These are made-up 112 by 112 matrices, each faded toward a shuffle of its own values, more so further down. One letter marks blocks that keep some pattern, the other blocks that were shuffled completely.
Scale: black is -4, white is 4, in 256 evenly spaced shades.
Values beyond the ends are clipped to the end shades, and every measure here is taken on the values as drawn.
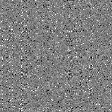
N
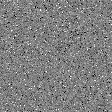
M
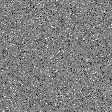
M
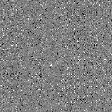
N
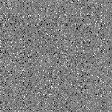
N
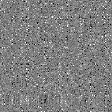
N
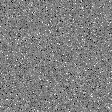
M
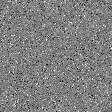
M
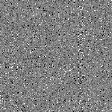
N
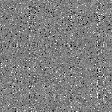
N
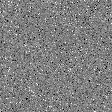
M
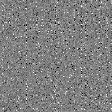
N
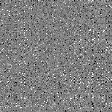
N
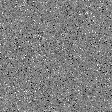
M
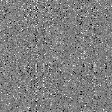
N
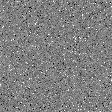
M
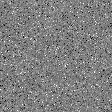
M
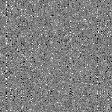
N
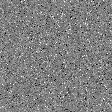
M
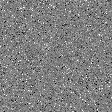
M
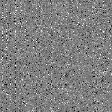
N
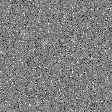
M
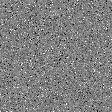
M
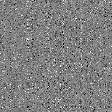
N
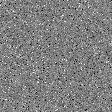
M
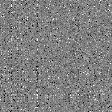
N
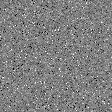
M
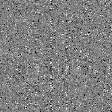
N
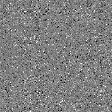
N
